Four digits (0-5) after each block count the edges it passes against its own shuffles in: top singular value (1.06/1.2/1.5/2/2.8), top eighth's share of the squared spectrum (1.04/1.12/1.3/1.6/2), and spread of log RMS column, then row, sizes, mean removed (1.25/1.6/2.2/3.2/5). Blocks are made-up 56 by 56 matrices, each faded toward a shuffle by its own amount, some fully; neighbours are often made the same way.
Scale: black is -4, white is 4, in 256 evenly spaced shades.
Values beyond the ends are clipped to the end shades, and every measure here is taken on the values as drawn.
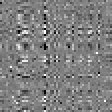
5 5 3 3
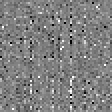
4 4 2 1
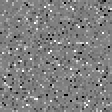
0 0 0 0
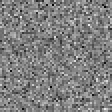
0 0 0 0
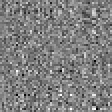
3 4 2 2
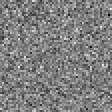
3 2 1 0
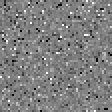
0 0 0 0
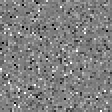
0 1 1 0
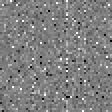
2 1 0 0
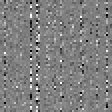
3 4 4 0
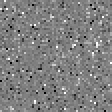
0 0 0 0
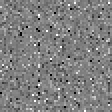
2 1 2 0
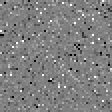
0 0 0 0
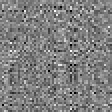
4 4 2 2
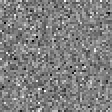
2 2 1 0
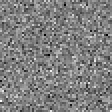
2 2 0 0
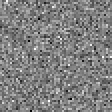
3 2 0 0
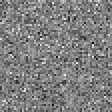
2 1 0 0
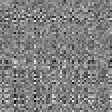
4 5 3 3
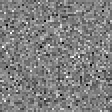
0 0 0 1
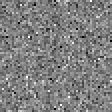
1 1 0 1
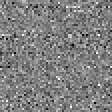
1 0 0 2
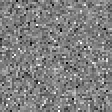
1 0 0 0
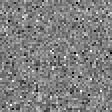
1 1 0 0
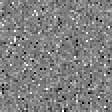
0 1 0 0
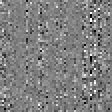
2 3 4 0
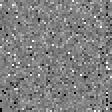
1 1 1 0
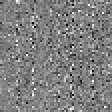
2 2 3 0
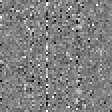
2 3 3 0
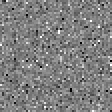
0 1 1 0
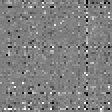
3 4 2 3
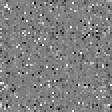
2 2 1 1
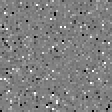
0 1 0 0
